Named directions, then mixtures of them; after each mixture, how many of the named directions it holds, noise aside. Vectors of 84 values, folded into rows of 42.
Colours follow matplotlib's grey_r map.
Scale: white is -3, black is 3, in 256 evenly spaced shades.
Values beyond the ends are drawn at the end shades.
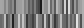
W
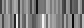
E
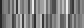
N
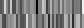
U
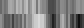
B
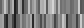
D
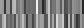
one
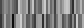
two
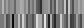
two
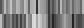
two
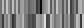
two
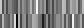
one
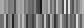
one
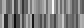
one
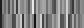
one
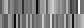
three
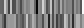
one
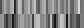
three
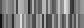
two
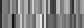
three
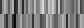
one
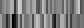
three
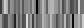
three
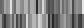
two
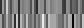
one
